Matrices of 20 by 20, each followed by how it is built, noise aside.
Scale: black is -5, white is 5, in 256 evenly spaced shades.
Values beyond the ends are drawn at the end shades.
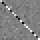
diagonal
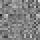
low rank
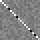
diagonal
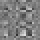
low rank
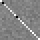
diagonal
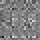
low rank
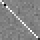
diagonal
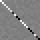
diagonal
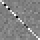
diagonal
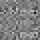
low rank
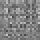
low rank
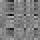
low rank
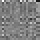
low rank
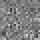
low rank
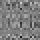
low rank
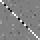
diagonal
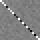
diagonal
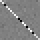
diagonal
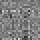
low rank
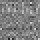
low rank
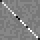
diagonal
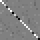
diagonal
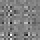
low rank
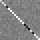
diagonal
